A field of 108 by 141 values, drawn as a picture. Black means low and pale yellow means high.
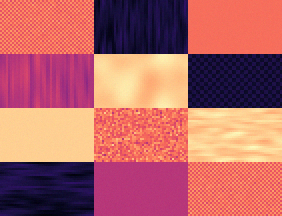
The table splits into 4 rows of 3 panels. Panel 1,1: high, checkered. Panel 1,2: very low, streaked downward, faint in contrast. Panel 1,3: high, flat. Panel 2,1: middling, streaked downward, faint in contrast. Panel 2,2: very high, smooth, faint in contrast. Panel 2,3: very low, checkered, faint in contrast. Panel 3,1: very high, flat. Panel 3,2: high, fine-grained. Panel 3,3: very high, streaked across, faint in contrast. Panel 4,1: very low, streaked across, faint in contrast. Panel 4,2: middling, flat. Panel 4,3: high, checkered.
